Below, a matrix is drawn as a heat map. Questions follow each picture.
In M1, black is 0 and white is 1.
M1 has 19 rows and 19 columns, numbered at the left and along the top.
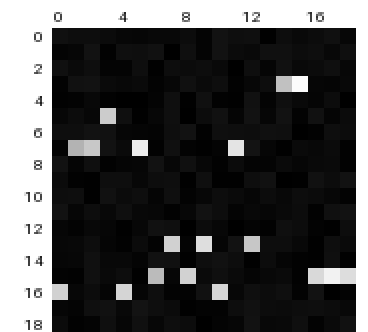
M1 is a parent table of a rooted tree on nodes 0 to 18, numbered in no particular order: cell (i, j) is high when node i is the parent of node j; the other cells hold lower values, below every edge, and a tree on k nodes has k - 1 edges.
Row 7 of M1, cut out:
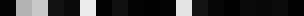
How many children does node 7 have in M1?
4
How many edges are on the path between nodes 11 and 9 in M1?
3
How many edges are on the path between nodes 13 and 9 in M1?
1
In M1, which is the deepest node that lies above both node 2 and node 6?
7
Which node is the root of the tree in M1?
13
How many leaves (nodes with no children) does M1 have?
13
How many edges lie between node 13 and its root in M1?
0
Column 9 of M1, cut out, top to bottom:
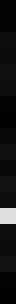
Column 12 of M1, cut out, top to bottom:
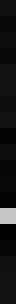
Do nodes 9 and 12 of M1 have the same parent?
yes
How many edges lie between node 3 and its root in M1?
3
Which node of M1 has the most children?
15
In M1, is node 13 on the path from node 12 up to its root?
yes
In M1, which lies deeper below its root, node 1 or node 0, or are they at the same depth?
node 0
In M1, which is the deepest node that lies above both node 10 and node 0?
16
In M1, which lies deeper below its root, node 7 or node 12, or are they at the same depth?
the same depth
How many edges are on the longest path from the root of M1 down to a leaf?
6
